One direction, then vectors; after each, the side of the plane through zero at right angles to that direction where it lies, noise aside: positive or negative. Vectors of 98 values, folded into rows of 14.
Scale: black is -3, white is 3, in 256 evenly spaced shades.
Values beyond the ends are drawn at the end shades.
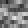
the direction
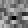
negative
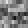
negative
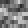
positive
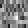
positive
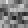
negative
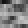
positive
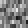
negative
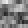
negative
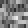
positive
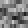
negative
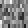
negative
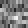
positive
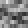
negative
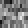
positive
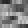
positive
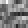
negative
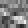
positive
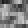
positive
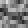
negative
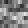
positive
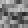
negative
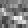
positive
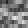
positive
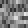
positive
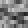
negative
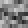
negative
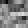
positive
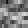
positive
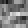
positive
